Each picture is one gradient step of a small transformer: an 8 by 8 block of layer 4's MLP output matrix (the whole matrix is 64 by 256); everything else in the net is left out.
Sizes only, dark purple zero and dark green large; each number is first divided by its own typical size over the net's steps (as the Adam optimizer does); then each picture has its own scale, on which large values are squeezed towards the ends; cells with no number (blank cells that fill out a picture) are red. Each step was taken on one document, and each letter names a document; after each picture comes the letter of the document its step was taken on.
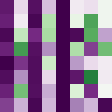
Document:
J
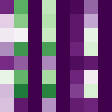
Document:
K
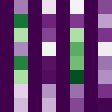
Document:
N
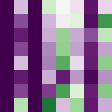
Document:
N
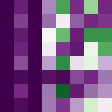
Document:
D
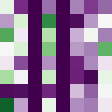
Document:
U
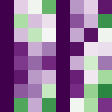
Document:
J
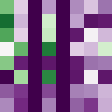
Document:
U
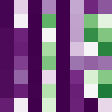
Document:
J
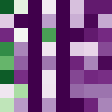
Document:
K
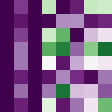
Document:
D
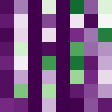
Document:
N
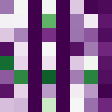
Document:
K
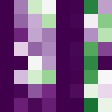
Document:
J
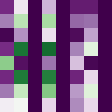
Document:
K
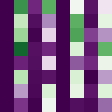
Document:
N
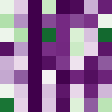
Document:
U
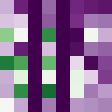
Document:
U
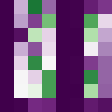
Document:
J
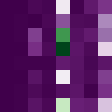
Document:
D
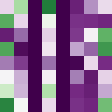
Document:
U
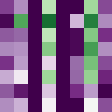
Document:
U
